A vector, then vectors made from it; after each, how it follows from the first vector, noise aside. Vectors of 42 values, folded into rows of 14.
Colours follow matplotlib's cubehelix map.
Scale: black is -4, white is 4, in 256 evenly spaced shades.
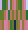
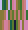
copied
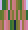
copied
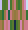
copied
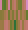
shrunk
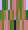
copied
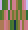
copied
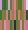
copied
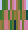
copied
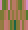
shrunk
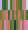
copied
